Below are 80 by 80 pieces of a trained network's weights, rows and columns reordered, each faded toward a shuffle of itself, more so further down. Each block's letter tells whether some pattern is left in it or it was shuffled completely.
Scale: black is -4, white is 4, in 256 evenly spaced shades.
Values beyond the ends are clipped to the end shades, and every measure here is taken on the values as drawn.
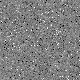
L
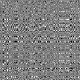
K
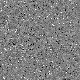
L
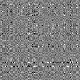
K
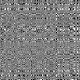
K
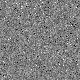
L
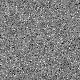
L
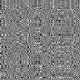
K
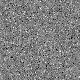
L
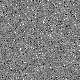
L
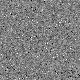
L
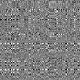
K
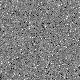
L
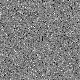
L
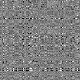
K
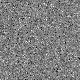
L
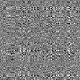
K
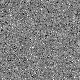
L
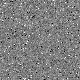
L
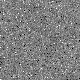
L
